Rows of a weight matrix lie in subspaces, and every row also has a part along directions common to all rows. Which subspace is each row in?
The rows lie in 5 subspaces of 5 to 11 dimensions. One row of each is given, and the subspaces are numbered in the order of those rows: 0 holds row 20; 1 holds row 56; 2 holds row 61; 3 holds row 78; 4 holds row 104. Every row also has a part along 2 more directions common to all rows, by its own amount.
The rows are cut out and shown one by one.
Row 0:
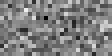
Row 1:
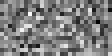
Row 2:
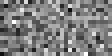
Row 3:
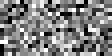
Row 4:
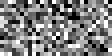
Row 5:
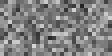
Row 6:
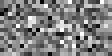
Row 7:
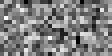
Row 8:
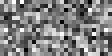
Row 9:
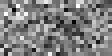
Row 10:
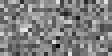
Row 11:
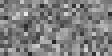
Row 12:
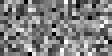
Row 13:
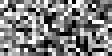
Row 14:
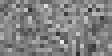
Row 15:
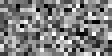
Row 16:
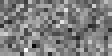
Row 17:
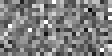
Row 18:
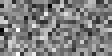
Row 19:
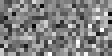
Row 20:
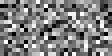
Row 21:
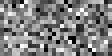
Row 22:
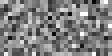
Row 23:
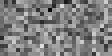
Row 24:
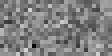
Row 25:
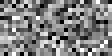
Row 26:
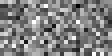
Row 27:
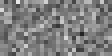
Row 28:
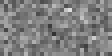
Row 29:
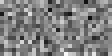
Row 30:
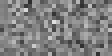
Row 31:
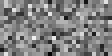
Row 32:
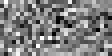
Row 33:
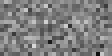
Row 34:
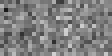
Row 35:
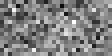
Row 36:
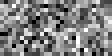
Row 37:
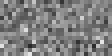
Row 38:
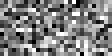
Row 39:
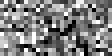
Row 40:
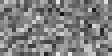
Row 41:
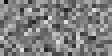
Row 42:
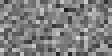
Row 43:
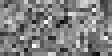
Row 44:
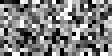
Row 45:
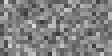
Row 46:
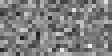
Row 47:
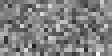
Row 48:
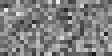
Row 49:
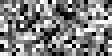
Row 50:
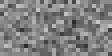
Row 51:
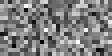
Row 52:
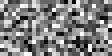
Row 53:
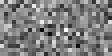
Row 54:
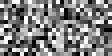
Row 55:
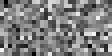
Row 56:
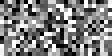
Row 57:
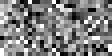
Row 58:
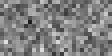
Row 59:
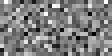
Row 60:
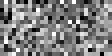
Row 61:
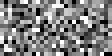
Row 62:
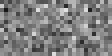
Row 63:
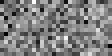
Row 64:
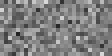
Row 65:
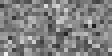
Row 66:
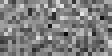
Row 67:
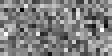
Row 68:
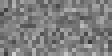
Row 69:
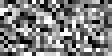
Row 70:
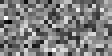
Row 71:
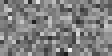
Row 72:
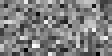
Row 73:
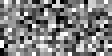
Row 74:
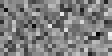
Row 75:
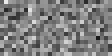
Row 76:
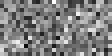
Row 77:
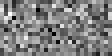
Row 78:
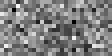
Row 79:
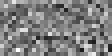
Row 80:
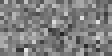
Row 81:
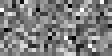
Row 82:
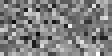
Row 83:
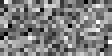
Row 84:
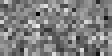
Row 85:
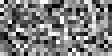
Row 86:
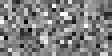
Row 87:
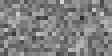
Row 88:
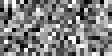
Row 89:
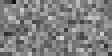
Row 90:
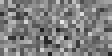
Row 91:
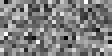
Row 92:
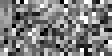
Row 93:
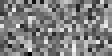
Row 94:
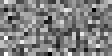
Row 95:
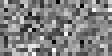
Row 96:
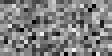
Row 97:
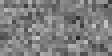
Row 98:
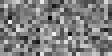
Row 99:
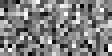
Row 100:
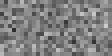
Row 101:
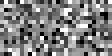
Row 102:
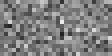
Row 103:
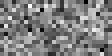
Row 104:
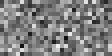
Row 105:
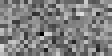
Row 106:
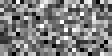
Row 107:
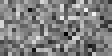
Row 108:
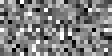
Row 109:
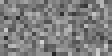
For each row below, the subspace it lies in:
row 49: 1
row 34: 4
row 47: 0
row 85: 2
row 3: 1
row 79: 4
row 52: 3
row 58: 1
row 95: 4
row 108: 2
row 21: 2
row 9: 3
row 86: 4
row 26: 0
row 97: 1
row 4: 1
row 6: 3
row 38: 3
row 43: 0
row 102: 2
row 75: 1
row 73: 4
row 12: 3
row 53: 4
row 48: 4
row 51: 0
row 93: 3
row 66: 3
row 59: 4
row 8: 2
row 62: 4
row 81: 2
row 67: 1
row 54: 4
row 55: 4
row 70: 0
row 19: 4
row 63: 1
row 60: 2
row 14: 3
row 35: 3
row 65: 4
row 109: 0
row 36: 0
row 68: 4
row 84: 0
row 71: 4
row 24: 0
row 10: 4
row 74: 1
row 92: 2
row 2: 1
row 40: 4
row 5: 1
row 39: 3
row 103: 1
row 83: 1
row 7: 0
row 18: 4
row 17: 1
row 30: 0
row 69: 3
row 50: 3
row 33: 0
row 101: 4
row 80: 3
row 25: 2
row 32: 4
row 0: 3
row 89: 1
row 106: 2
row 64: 2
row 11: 4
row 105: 1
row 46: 4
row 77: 2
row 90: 1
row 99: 4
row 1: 4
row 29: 1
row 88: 2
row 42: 4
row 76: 1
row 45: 4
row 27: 2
